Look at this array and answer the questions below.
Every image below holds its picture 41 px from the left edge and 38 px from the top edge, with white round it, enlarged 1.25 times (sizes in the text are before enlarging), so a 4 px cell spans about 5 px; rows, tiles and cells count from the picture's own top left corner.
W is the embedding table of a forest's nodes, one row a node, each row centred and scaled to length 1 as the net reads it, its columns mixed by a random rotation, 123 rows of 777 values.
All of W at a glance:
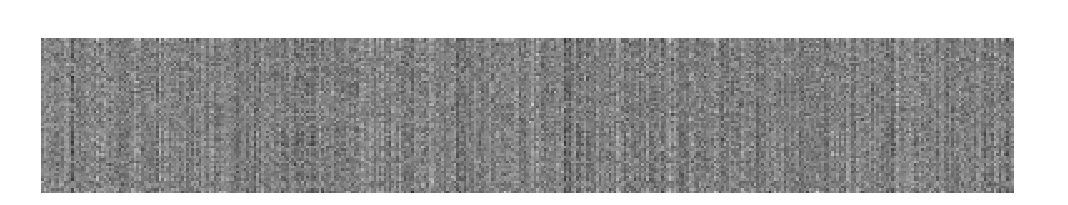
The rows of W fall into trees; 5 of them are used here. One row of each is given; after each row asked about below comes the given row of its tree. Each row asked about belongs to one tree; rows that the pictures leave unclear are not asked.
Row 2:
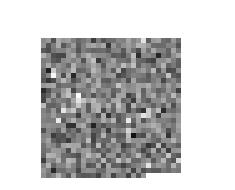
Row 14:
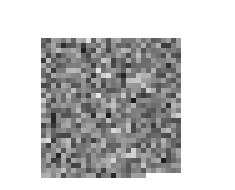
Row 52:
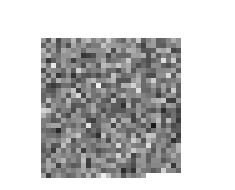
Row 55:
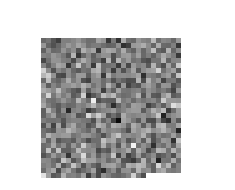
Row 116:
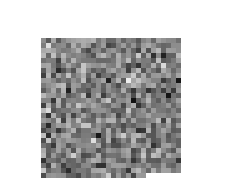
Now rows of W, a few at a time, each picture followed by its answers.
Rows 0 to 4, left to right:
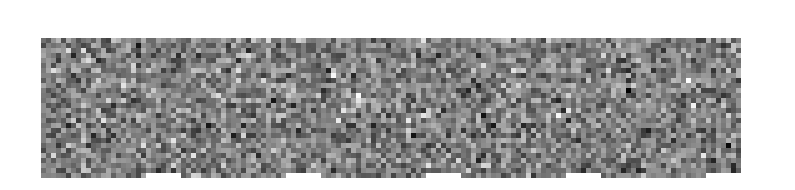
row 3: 2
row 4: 116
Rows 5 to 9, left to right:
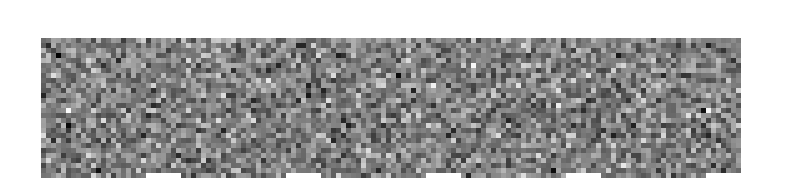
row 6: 116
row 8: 52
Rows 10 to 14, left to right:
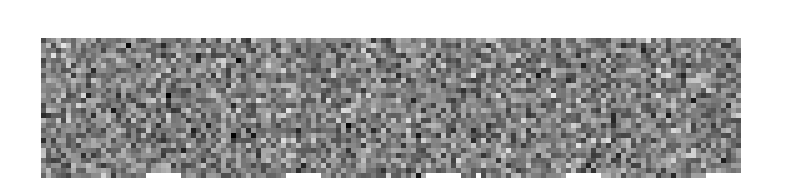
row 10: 116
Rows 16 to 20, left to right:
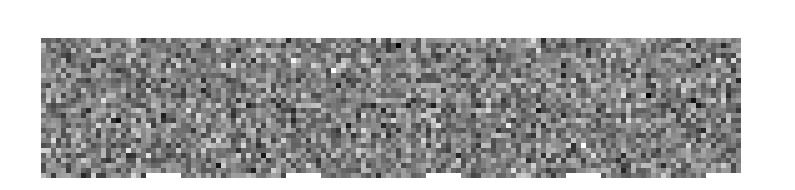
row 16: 55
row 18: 2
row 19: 52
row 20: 116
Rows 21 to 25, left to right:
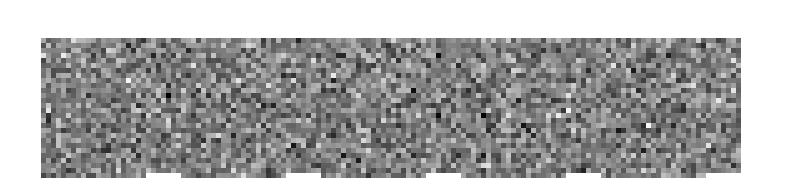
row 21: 116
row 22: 52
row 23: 2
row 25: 52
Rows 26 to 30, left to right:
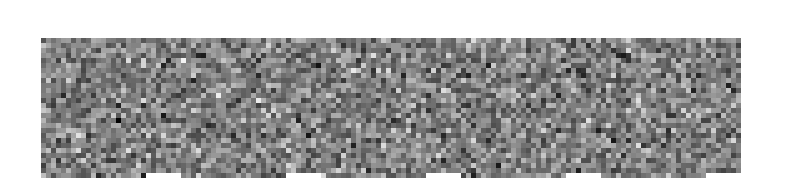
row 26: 55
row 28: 14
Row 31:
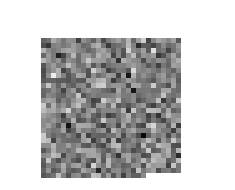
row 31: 2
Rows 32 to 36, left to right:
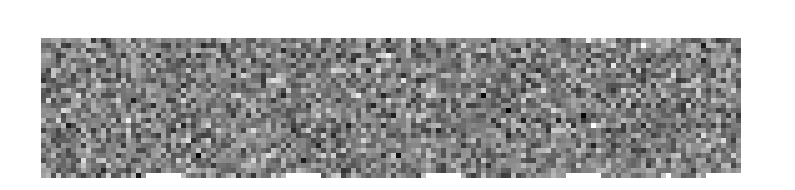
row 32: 2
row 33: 14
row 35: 55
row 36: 52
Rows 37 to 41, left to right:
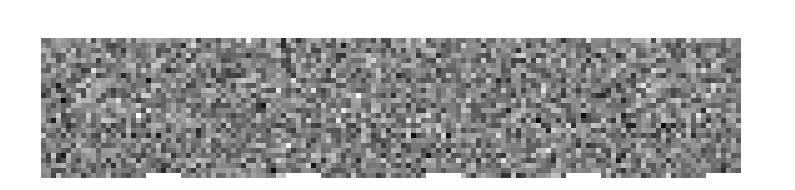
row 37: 2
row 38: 52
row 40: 55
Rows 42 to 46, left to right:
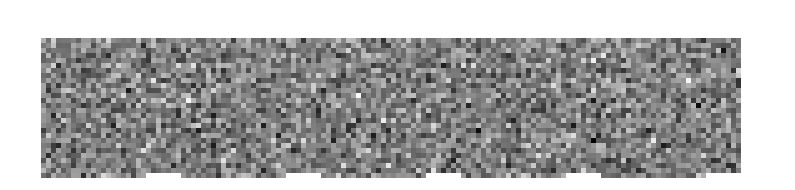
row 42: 52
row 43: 52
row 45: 52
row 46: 116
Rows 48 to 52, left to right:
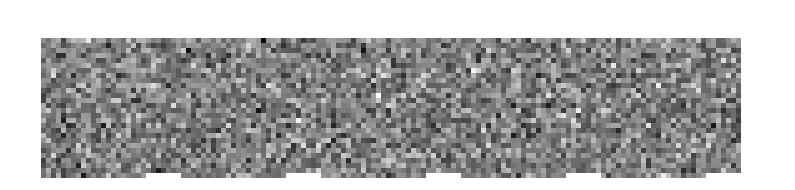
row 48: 2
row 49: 52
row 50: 14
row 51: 2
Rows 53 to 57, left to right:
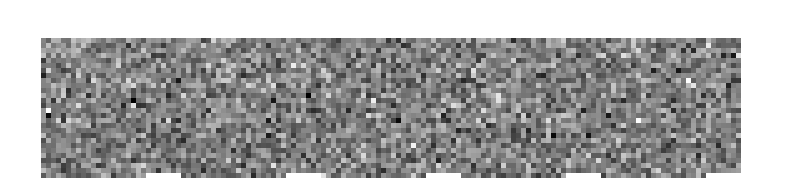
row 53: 116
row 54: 116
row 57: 116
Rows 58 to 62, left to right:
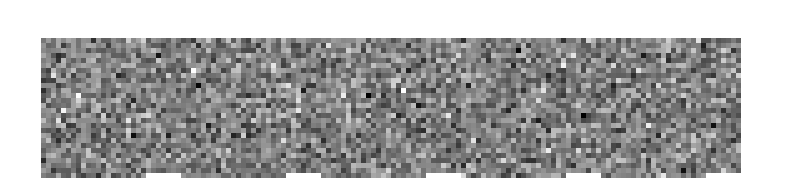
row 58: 2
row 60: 116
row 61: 55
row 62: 52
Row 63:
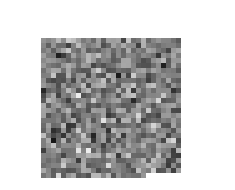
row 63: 2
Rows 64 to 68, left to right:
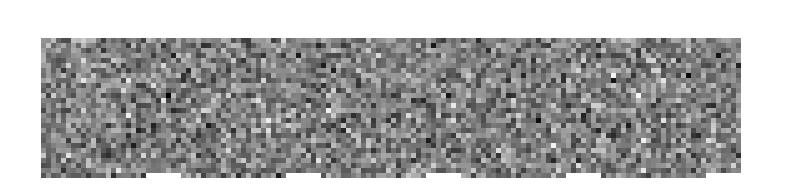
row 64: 116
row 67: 55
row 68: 2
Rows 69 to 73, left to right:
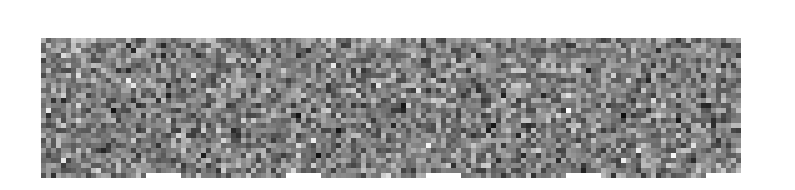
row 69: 116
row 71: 52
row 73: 55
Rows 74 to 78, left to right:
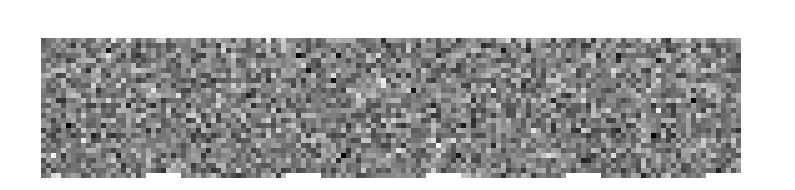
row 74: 2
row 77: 14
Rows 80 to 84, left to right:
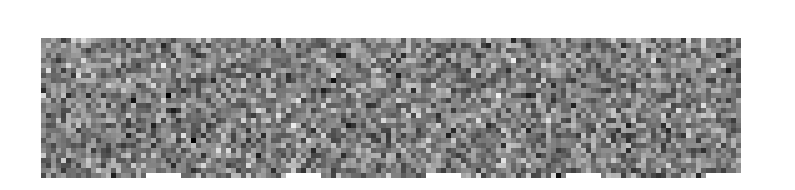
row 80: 116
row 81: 2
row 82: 2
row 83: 2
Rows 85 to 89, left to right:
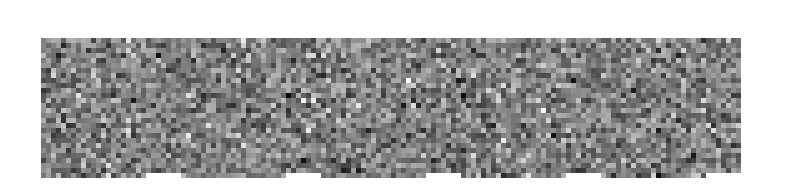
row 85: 2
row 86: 14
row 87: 116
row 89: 55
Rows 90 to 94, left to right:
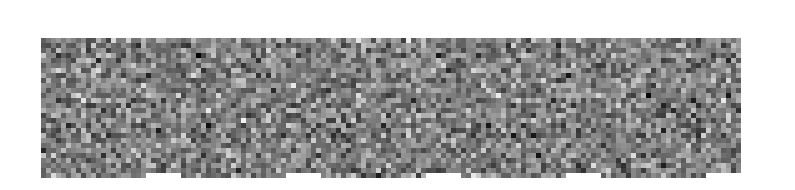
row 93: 2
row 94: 116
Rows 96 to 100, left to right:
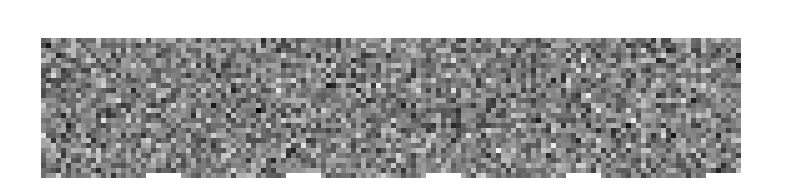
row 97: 52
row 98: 52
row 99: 55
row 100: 2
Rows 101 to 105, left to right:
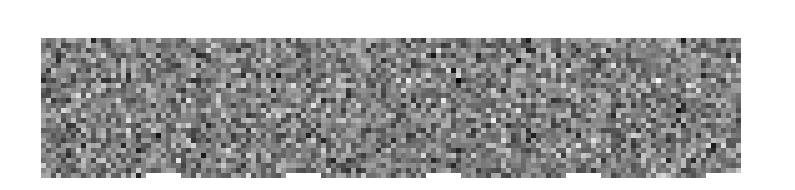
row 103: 116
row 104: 2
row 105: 52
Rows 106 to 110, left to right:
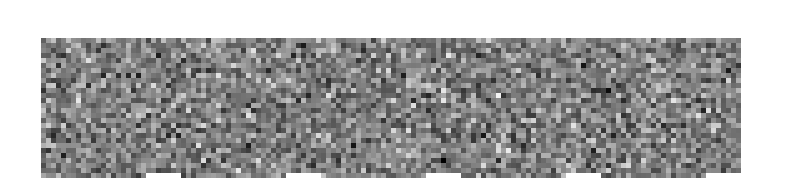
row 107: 116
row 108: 14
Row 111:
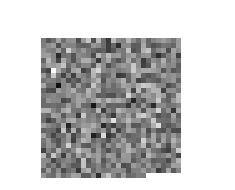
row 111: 2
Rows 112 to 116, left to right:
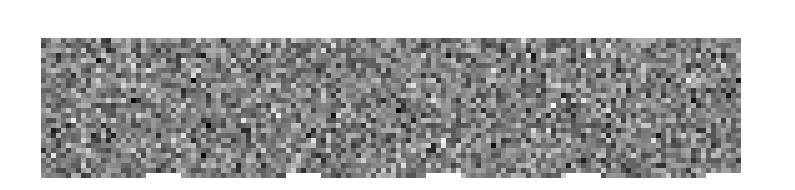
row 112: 2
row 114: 52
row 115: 14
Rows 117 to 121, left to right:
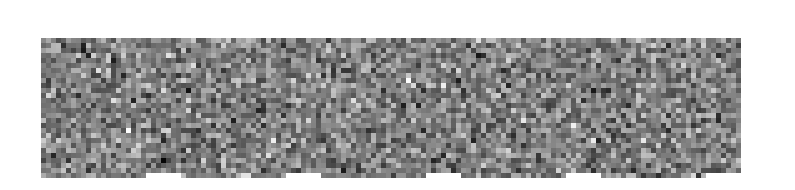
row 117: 14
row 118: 52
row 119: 116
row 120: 2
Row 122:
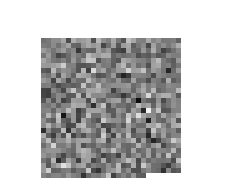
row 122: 2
